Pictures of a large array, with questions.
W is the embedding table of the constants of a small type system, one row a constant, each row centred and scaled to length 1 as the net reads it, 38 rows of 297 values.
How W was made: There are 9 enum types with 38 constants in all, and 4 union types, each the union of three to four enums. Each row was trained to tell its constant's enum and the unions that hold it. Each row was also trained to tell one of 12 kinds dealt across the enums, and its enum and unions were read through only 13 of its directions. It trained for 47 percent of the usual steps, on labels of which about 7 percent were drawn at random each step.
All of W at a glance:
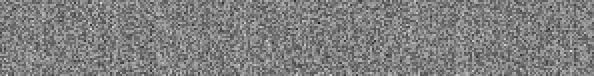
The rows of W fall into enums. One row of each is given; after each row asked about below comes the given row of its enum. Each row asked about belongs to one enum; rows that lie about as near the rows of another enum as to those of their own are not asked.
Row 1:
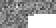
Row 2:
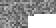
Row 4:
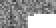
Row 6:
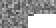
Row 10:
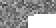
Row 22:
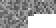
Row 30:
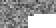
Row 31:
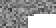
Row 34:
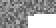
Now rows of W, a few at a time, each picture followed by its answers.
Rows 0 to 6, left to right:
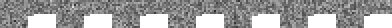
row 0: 31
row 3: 10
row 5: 1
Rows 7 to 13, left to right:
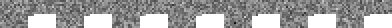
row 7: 10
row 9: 22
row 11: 4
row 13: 22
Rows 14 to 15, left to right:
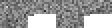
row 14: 4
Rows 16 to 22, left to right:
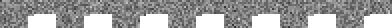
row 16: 34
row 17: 4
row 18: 22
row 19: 22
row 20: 34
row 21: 1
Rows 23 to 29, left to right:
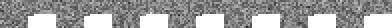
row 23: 6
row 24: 6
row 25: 4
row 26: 10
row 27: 10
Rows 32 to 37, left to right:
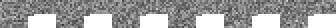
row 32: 22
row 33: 6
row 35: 4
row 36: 1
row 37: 1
